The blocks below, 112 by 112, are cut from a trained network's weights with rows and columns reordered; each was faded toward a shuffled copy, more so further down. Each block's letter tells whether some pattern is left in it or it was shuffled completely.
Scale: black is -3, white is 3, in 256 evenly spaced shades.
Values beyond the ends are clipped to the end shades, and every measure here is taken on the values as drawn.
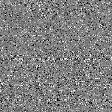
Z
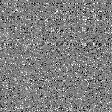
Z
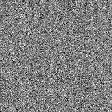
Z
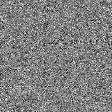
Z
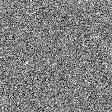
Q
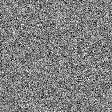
Q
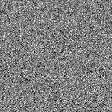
Z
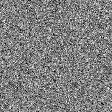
Z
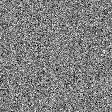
Q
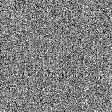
Z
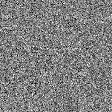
Z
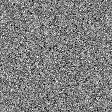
Q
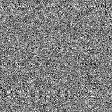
Z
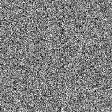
Z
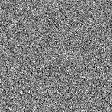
Z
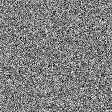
Q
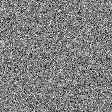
Q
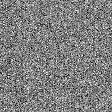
Z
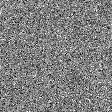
Q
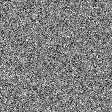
Q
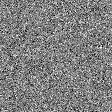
Q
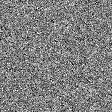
Q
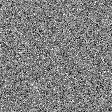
Q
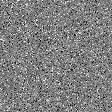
Q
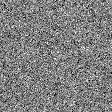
Q
